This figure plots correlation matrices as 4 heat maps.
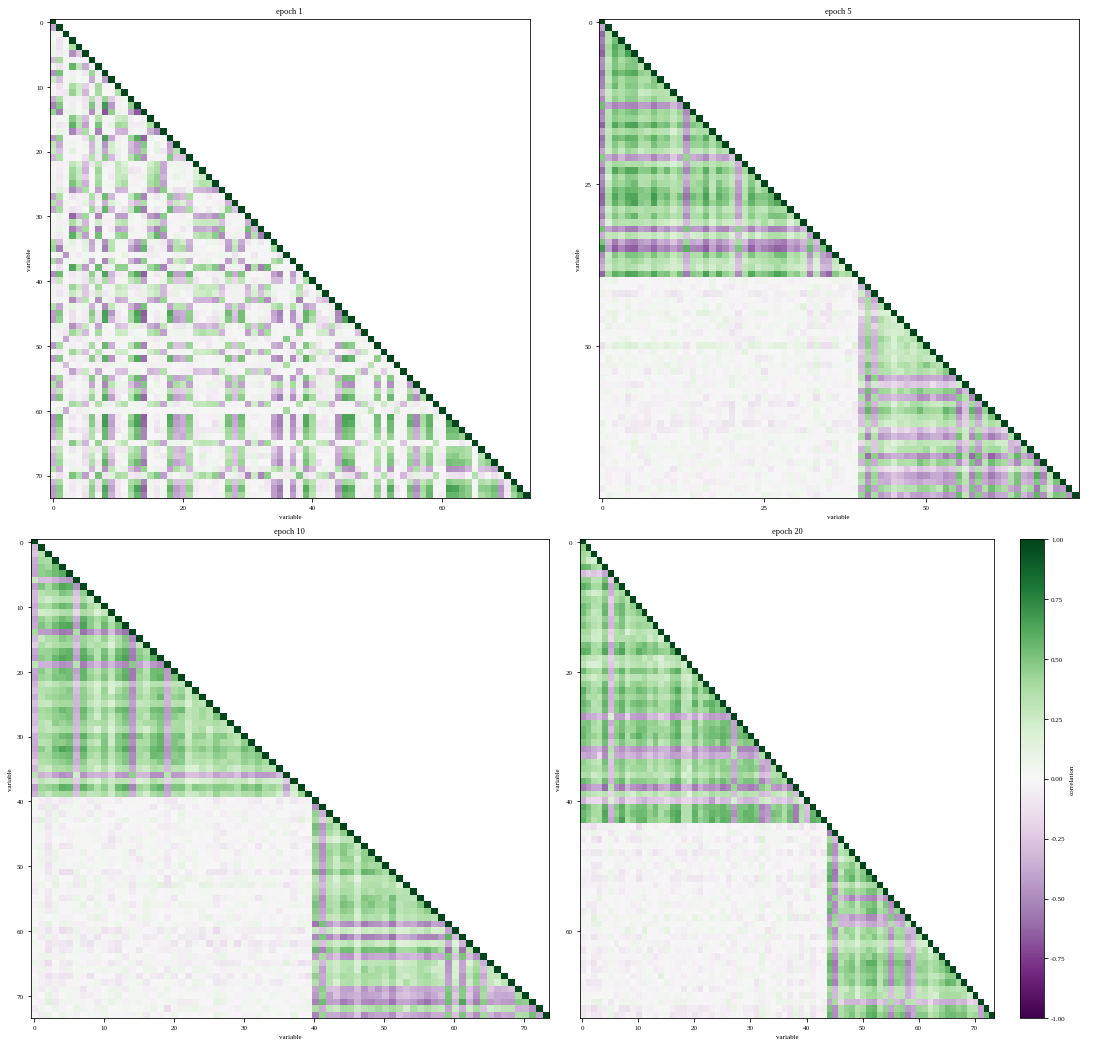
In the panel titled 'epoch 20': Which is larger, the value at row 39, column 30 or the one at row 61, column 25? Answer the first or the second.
the first
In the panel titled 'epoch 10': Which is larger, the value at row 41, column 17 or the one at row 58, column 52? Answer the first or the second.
the second
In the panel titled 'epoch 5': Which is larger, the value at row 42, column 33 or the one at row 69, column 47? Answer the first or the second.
the first
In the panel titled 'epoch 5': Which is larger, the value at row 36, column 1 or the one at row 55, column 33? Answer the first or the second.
the first
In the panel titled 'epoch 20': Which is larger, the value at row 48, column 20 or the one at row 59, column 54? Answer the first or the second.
the first
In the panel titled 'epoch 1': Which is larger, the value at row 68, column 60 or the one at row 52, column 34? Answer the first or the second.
the first
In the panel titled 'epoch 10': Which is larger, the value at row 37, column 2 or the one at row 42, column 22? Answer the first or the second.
the first
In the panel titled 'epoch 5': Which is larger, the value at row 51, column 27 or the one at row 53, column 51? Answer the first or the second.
the second
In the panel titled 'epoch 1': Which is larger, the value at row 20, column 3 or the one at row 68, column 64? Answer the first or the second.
the second
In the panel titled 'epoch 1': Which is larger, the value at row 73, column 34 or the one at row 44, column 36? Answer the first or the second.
the second
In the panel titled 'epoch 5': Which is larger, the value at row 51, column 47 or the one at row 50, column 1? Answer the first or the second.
the first
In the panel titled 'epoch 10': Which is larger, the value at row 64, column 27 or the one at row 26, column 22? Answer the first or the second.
the second
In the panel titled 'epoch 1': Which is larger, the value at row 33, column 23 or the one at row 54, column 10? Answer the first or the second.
the first
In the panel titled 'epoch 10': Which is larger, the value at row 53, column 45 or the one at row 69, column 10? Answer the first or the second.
the first
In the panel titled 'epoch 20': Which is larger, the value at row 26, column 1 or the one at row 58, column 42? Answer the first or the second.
the first
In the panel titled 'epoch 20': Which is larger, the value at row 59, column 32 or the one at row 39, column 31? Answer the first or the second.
the second
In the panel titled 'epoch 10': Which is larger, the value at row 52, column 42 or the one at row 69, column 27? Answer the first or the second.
the first
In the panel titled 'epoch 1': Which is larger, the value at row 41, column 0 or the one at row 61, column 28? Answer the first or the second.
the first
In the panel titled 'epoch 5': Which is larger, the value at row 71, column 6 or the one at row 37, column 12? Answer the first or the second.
the second
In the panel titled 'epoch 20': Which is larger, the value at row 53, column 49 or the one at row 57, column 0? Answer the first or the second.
the first
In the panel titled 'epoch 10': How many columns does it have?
74
